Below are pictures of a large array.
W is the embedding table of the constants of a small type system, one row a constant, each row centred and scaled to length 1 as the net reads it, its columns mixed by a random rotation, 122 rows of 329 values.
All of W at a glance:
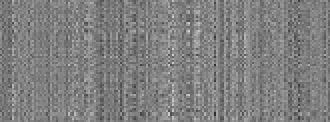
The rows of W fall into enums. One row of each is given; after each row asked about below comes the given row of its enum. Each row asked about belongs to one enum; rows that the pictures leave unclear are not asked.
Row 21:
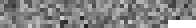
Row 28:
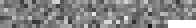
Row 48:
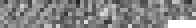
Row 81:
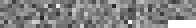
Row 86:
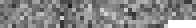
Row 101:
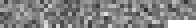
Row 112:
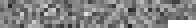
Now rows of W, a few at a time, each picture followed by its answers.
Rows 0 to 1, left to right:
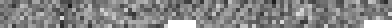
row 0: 86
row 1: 48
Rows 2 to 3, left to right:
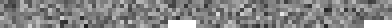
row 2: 21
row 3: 112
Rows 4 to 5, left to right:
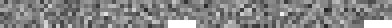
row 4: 101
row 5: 112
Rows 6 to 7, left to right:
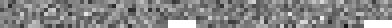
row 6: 112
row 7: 28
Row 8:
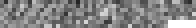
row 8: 48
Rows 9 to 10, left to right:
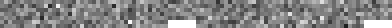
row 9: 81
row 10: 28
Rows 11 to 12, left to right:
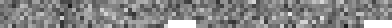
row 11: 86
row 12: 28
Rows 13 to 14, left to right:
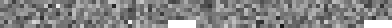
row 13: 81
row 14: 21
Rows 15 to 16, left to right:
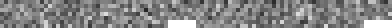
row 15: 101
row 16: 48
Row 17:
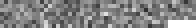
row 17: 101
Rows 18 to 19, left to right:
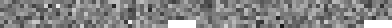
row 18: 81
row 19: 21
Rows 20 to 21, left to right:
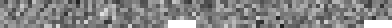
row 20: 48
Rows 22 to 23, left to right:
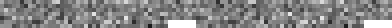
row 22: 28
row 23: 28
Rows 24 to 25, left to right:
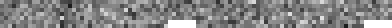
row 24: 86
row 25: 28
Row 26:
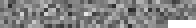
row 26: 112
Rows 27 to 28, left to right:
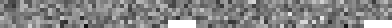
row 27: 21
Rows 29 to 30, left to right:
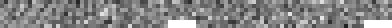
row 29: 48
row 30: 28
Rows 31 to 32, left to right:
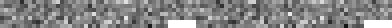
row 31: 28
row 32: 28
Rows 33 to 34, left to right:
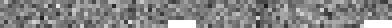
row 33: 81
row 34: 86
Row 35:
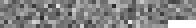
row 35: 81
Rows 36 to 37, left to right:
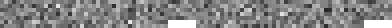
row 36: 81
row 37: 112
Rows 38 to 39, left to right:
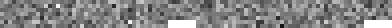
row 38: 81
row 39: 21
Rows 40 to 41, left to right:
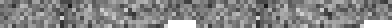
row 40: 86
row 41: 86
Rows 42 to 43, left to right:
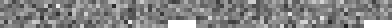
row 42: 81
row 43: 28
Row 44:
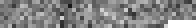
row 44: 86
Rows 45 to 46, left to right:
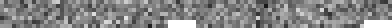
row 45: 28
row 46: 86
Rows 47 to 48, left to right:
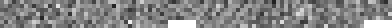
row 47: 81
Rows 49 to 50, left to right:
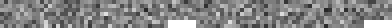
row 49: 101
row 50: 112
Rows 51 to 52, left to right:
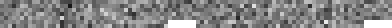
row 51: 86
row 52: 81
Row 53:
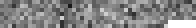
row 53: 86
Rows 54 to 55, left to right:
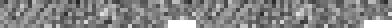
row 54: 48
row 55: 48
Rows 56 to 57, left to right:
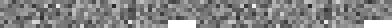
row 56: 81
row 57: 81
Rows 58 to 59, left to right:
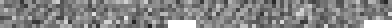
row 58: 28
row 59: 48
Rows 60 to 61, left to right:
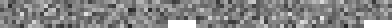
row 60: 112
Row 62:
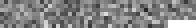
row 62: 101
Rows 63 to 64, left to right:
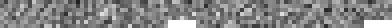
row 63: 48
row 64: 112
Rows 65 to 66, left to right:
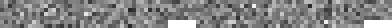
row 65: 112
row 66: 81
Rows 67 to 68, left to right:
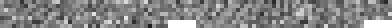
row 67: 28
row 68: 48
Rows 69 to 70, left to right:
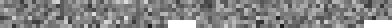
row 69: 28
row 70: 21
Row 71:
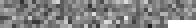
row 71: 28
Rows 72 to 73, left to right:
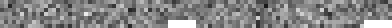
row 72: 112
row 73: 86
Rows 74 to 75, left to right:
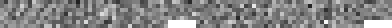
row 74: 48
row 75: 81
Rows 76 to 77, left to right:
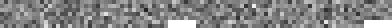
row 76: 101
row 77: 81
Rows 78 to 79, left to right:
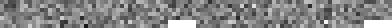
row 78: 21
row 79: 81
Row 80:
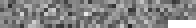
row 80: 112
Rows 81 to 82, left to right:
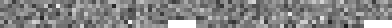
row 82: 28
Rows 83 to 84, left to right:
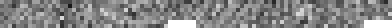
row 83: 86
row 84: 48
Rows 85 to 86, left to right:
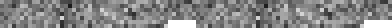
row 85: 86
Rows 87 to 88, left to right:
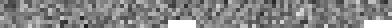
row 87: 21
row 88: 48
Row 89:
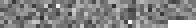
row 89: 81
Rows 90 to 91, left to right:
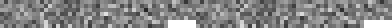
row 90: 101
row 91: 101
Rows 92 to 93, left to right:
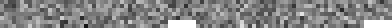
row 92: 21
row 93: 101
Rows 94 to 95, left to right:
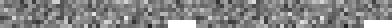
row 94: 28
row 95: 28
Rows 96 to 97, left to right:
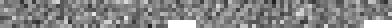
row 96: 28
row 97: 48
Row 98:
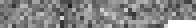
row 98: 86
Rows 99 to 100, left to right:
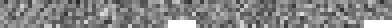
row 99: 48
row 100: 101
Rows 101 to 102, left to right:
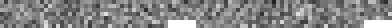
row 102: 48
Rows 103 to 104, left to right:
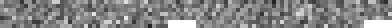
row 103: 28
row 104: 48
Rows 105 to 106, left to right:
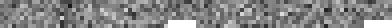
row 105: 86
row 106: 112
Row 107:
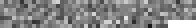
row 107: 28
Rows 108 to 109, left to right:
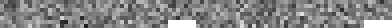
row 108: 21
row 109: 101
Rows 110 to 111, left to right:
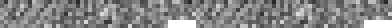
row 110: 48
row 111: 48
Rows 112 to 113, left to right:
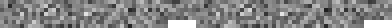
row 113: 112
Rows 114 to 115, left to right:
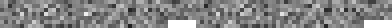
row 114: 112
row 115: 112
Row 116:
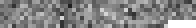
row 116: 86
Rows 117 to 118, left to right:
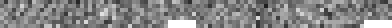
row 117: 48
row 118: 86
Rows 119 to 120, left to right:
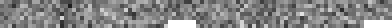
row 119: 86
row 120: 101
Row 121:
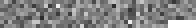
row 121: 81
